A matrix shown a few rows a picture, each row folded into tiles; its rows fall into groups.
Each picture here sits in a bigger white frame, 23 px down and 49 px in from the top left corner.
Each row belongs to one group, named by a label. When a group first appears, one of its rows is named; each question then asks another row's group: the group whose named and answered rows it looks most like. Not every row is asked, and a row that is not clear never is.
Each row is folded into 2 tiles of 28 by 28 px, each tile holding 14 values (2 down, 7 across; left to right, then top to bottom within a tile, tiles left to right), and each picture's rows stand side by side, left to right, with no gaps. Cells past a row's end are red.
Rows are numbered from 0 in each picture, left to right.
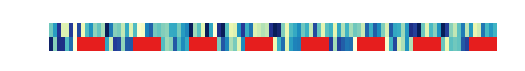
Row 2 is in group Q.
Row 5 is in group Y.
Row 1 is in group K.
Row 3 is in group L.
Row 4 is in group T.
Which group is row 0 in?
Y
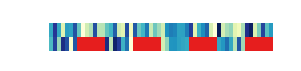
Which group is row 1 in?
Y
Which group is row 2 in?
Q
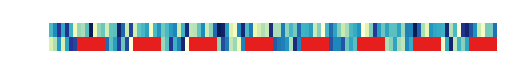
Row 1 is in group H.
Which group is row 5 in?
K
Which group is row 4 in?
H
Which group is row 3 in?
L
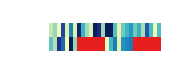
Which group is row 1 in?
T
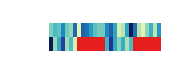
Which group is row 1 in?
L
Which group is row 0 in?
H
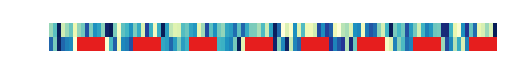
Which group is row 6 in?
T
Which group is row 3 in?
H
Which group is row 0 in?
Y
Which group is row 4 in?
K
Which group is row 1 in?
T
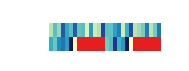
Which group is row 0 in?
H
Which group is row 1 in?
H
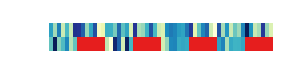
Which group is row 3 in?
Q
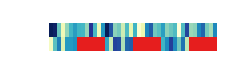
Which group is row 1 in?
K
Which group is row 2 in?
H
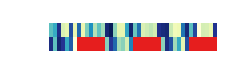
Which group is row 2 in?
L
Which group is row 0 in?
Y
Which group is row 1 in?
L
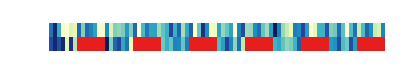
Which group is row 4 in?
L
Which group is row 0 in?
Y
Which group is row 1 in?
Y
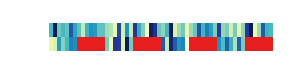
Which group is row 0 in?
T
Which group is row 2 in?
Y
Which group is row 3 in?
K
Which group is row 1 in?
K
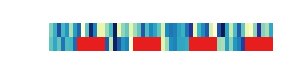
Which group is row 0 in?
Q
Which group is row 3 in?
T
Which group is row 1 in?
Y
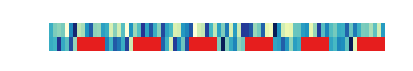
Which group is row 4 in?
K
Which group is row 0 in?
H
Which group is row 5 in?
H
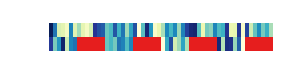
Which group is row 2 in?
L
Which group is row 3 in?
Y
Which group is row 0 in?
K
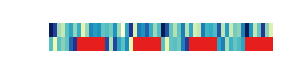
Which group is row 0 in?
T
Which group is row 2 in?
T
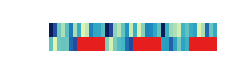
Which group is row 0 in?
T
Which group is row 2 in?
K
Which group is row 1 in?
T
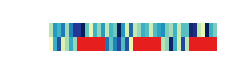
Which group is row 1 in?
H
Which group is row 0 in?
L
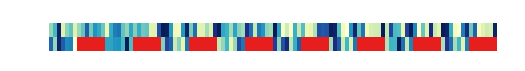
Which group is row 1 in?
H
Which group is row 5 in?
L
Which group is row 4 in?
K
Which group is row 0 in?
Y
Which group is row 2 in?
L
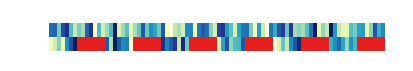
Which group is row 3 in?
L
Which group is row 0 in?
T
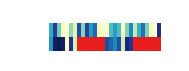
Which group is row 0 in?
Y
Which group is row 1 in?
H
